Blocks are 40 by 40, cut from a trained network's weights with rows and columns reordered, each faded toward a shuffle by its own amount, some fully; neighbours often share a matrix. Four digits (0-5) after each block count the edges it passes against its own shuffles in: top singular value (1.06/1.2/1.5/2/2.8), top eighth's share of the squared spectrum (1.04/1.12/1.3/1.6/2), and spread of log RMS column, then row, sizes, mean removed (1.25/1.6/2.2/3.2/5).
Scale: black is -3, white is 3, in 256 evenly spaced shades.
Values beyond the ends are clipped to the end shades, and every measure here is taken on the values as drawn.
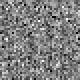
0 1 0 1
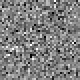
0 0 0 0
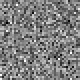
0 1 0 0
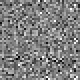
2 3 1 1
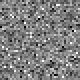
0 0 0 0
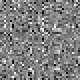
3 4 2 1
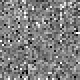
3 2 1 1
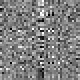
3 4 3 2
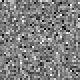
0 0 0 0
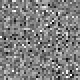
3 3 2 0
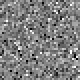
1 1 0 0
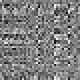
4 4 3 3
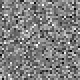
2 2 1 0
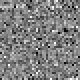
2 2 0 1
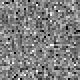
1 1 0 0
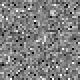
0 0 0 0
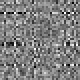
4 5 2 3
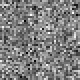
2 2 0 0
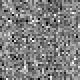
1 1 0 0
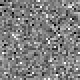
1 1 0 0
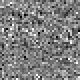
2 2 1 1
